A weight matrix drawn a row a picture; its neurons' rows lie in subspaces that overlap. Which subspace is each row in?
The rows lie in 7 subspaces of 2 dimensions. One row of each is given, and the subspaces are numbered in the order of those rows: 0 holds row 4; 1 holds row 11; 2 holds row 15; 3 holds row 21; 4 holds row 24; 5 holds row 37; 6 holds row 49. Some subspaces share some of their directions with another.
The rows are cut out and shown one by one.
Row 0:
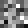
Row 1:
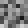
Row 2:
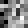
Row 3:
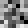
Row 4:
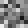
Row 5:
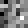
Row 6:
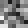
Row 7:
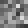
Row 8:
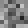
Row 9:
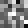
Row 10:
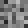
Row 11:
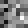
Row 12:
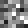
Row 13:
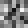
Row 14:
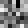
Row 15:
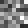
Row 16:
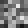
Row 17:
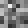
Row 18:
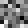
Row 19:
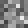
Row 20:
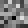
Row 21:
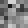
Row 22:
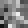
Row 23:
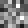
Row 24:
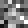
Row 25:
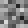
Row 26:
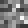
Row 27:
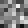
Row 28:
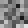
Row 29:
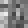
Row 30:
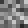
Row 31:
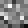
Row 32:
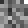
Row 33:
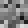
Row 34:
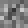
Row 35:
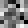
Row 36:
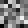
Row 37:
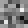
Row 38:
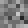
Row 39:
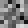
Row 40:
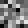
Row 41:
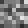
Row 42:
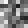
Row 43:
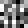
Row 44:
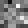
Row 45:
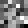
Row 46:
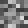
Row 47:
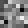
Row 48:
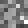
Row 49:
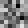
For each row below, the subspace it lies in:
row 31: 3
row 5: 1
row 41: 2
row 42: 1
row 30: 2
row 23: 6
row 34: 0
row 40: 0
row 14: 6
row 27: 5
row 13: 0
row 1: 0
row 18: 0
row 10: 5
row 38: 4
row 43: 5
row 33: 0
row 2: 1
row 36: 0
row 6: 4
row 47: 5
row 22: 4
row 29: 1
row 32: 2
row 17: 3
